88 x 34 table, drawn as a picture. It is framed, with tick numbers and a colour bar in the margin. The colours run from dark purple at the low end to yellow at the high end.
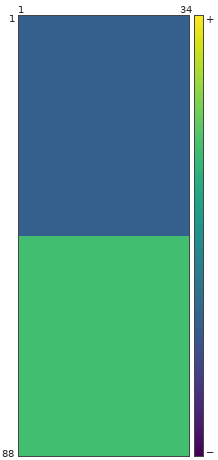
The table splits into 2 rows of 1 panel. Panel 1,1: low, flat. Panel 2,1: high, flat.
